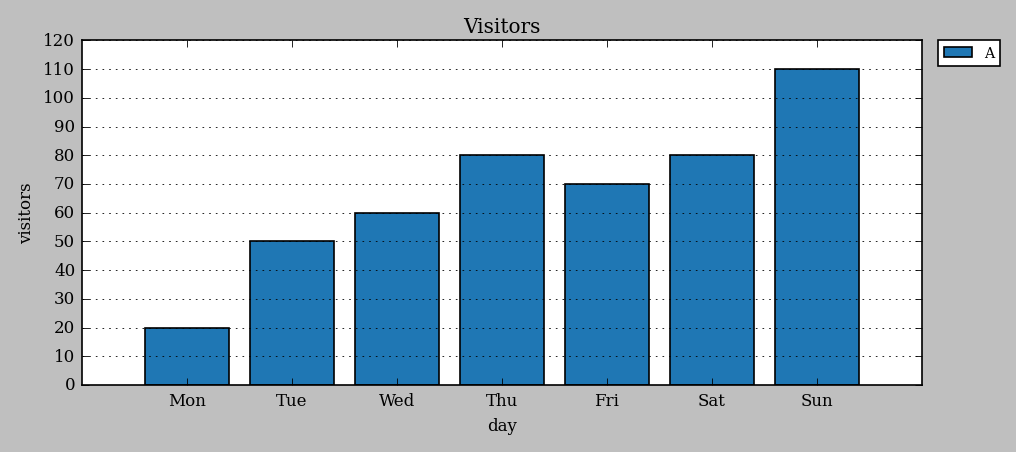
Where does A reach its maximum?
Sun
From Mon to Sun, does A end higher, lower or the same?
higher
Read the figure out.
Title: Visitors
x-axis: day, ticks Mon Tue Wed Thu Fri Sat Sun
y-axis: visitors, ticks 0 10 20 30 40 50 60 70 80 90 100 110 120
Legend: A
Values:
A: 20 50 60 80 70 80 110
